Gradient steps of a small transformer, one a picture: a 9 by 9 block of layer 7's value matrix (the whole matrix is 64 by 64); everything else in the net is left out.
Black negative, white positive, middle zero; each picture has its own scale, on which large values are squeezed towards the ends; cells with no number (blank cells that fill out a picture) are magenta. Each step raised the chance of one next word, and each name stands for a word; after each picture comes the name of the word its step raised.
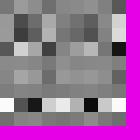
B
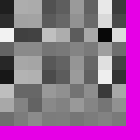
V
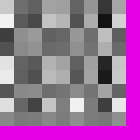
B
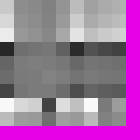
B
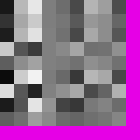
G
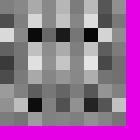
V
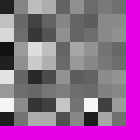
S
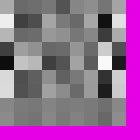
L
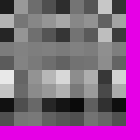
L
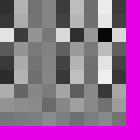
V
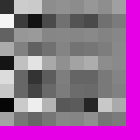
L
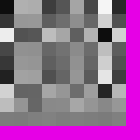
V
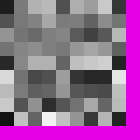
S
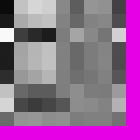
V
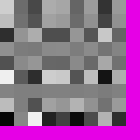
S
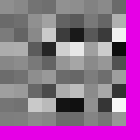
B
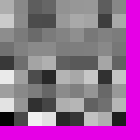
S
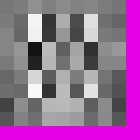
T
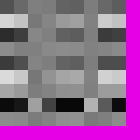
L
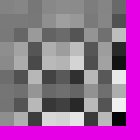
S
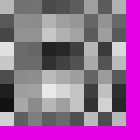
T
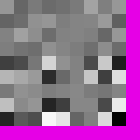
S
